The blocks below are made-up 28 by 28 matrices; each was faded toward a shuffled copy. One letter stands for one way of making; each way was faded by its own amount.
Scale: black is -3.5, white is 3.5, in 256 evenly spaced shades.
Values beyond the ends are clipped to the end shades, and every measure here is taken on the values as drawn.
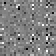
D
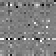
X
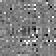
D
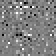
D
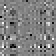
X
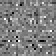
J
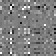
X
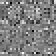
D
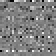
J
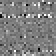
J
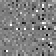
D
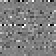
J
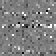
D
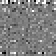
J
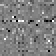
D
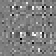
X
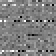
J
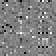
D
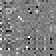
D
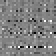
J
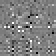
D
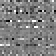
J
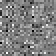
D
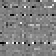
J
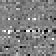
J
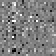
D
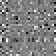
D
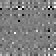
X
